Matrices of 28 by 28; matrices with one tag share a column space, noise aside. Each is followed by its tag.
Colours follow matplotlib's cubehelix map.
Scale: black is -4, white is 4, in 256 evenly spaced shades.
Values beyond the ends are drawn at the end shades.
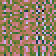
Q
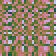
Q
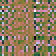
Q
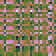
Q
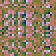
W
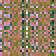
W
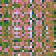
W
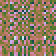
Q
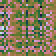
W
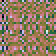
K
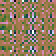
K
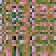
Q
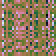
W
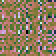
K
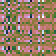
K
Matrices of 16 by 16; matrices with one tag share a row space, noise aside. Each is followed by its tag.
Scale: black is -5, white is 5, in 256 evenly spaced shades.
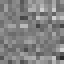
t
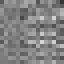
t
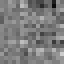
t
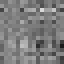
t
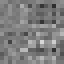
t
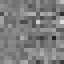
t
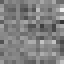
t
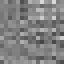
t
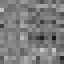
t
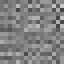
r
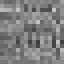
r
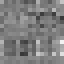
t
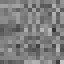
r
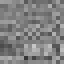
r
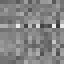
r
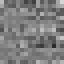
t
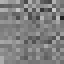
r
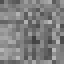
r
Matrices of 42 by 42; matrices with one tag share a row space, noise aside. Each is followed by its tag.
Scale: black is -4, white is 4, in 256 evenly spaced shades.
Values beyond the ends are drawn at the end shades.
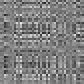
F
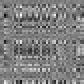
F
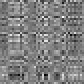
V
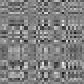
V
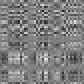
V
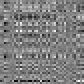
F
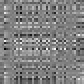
F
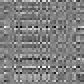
F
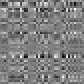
V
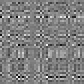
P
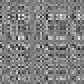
P
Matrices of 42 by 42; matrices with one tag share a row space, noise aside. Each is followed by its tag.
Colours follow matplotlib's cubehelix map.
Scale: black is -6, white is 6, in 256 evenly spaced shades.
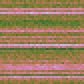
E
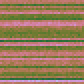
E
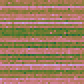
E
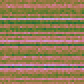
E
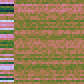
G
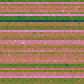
E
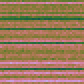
E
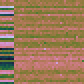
G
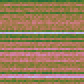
E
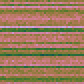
E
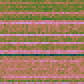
E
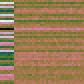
G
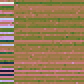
G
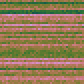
E
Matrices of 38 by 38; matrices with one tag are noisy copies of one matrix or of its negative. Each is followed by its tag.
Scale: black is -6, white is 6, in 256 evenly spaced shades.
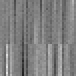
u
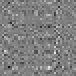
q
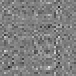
q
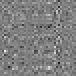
q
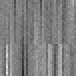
u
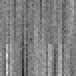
u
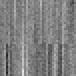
u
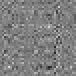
q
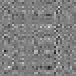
q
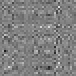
q
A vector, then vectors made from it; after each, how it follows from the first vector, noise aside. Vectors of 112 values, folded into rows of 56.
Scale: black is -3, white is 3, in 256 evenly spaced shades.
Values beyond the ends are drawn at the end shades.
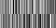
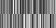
negated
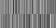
shrunk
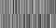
shrunk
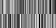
wrapped around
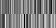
wrapped around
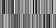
wrapped around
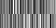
negated
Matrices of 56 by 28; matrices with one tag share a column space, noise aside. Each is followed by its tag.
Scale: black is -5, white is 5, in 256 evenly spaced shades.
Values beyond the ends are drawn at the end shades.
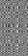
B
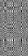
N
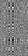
N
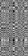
N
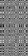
B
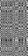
N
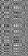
B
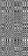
N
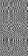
N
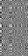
B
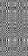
N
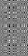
B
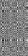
N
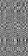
N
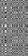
B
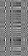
N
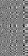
B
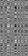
B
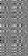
B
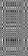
N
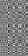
B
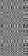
B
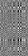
N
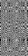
N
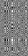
N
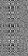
B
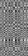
N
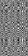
N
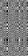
N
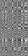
N
